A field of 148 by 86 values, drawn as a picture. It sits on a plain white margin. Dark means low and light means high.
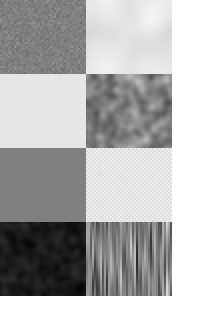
The table splits into 4 rows of 2 panels. Panel 1,1: middling, fine-grained, faint in contrast. Panel 1,2: very high, smooth, faint in contrast. Panel 2,1: very high, flat. Panel 2,2: middling, blotchy. Panel 3,1: middling, flat. Panel 3,2: very high, checkered, faint in contrast. Panel 4,1: very low, blotchy, faint in contrast. Panel 4,2: middling, streaked downward, strong in contrast.
